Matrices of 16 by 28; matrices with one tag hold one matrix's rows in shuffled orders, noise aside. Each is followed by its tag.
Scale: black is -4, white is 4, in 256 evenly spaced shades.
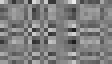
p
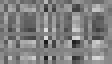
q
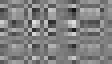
p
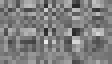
q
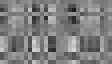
p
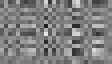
q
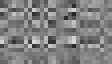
p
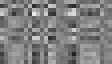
p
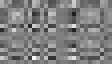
p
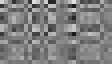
p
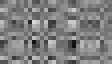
p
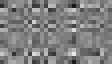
p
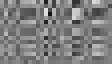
q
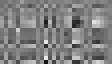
q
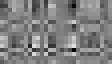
p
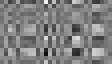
q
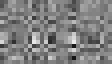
p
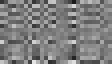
p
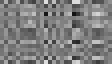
q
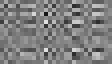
q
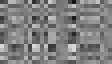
p
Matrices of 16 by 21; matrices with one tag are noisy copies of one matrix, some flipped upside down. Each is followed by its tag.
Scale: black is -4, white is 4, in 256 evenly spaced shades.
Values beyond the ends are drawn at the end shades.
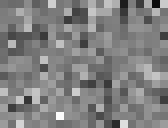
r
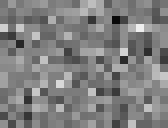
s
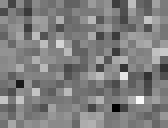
s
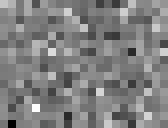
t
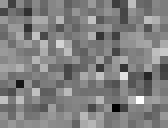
s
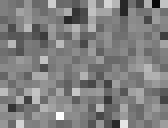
r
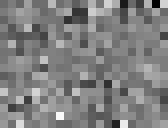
r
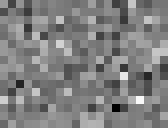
s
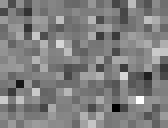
s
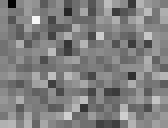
t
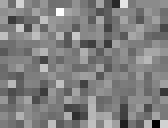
r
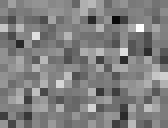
s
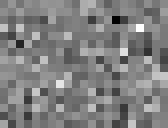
s
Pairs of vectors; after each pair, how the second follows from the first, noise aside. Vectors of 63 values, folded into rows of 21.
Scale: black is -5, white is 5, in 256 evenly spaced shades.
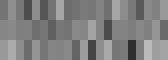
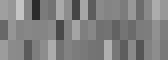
reversed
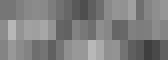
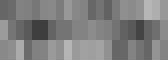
wrapped around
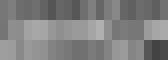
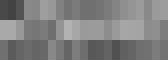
reversed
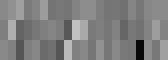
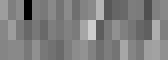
reversed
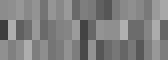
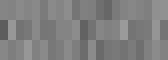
shrunk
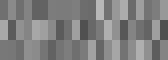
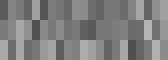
wrapped around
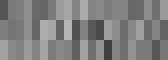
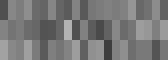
sign-scrambled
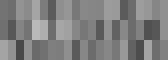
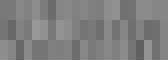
shrunk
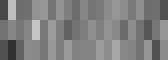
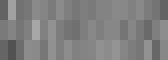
shrunk
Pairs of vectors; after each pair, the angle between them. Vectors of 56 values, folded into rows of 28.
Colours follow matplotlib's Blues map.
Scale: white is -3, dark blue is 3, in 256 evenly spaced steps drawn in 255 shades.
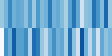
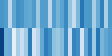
nearly opposite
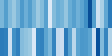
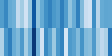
partly opposed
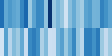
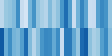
partly opposed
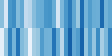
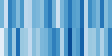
nearly parallel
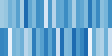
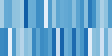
nearly parallel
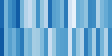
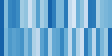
nearly parallel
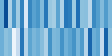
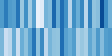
orthogonal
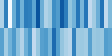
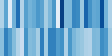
partly aligned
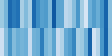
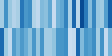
partly opposed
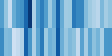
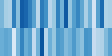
partly aligned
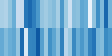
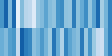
orthogonal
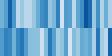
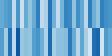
orthogonal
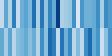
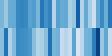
orthogonal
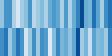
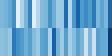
partly aligned
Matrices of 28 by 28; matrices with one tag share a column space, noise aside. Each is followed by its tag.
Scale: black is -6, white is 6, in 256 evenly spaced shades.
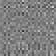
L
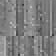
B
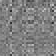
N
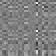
L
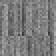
B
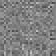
L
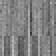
B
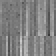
B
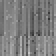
B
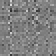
N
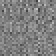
N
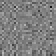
L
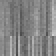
B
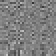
L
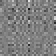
N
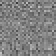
L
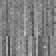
B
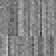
B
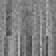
B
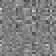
N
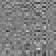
L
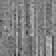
B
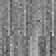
B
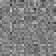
N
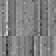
B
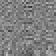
L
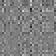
N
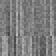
B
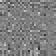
L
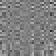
L
